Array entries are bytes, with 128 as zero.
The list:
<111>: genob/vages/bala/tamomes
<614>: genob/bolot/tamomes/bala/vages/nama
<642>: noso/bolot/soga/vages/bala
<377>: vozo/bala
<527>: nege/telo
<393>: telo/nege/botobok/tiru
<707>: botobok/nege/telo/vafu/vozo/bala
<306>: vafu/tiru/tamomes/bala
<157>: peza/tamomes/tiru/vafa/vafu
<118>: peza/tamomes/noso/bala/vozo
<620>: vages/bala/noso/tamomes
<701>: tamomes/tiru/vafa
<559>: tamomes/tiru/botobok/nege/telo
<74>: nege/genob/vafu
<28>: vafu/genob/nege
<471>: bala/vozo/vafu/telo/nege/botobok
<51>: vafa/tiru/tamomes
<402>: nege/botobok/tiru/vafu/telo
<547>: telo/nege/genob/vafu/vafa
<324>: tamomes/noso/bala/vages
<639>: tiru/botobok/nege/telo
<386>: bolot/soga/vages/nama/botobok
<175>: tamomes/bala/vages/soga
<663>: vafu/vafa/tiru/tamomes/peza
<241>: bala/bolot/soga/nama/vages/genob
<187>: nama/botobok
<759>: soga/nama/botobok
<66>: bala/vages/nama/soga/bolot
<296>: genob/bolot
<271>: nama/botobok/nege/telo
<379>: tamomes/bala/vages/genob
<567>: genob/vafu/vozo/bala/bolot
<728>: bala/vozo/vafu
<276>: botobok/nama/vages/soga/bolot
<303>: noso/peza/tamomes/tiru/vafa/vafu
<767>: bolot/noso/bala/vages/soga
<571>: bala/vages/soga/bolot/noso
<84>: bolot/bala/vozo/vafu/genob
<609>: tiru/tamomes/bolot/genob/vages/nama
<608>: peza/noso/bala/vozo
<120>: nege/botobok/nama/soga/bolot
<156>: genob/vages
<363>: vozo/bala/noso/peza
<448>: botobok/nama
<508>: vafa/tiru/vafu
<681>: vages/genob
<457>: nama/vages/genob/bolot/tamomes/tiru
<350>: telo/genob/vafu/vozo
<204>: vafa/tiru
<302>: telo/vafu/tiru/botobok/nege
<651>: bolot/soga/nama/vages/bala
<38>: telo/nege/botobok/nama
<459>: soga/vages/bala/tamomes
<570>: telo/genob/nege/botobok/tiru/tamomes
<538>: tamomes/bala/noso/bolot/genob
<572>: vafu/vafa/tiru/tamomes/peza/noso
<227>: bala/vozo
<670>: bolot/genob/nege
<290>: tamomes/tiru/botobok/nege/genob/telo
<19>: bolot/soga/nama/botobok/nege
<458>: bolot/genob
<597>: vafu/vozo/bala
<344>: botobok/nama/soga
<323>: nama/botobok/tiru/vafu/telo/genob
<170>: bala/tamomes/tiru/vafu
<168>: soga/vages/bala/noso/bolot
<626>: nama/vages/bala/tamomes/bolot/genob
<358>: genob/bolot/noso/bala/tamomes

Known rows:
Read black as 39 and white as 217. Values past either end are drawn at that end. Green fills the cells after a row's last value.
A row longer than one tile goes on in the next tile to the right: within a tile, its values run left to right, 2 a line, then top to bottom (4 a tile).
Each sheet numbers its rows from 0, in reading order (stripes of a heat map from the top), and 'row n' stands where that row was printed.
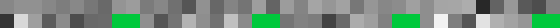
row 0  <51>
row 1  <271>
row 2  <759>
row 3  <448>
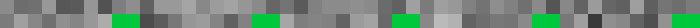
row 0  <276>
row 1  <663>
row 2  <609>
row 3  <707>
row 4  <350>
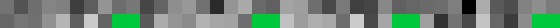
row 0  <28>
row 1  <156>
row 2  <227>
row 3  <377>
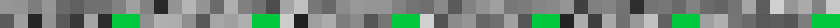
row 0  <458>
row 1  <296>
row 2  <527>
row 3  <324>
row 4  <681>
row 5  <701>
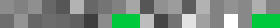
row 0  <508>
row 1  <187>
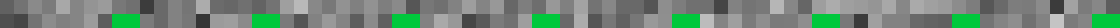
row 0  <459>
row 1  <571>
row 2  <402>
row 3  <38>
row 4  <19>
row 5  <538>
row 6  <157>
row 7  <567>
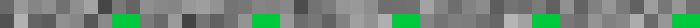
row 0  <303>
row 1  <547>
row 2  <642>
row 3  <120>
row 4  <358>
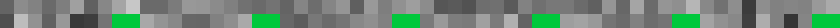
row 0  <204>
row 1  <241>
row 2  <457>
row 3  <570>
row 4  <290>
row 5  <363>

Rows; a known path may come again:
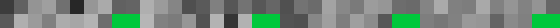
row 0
<156>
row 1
<728>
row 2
<111>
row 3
<323>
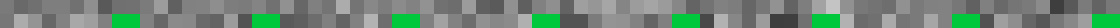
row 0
<614>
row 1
<767>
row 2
<168>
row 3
<276>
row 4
<663>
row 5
<204>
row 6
<639>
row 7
<66>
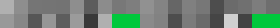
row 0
<471>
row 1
<670>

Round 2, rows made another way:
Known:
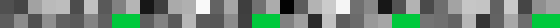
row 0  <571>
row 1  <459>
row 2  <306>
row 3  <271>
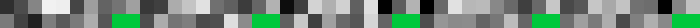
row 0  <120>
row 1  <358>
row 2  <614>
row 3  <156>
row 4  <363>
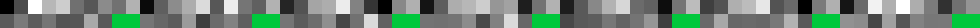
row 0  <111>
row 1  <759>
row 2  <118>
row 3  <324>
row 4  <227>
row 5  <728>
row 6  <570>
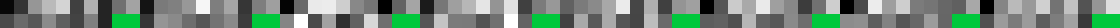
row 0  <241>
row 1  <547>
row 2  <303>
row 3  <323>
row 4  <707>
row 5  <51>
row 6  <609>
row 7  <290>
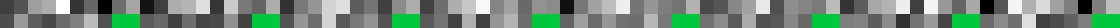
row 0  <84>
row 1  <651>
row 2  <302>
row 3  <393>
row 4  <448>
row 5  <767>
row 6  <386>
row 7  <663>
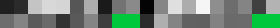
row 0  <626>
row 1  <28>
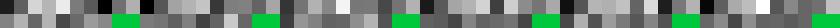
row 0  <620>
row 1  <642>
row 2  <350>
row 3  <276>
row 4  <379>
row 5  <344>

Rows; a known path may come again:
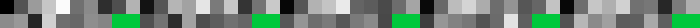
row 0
<306>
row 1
<175>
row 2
<458>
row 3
<296>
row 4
<681>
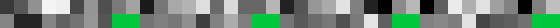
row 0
<120>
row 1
<187>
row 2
<118>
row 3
<663>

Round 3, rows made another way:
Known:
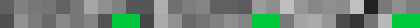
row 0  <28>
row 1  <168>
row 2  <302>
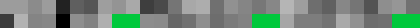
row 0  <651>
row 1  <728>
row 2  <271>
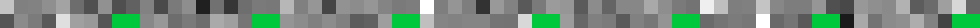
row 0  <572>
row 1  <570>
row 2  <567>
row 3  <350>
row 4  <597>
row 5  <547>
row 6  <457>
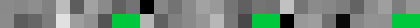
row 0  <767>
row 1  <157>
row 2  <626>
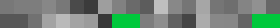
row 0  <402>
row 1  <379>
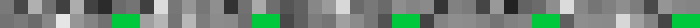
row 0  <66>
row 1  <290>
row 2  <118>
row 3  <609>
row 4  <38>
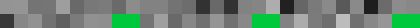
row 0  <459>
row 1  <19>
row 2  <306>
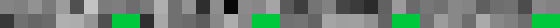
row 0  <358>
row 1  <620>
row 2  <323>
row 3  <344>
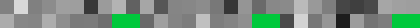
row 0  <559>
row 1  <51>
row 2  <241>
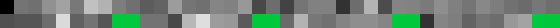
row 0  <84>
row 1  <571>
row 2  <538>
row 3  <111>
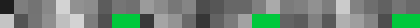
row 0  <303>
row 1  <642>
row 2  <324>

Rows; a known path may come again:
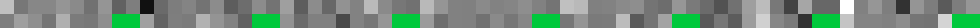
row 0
<204>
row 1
<701>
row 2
<597>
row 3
<527>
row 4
<74>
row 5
<471>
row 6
<350>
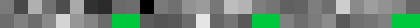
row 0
<66>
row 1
<84>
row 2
<377>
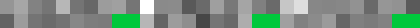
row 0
<681>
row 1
<707>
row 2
<639>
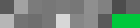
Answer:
<175>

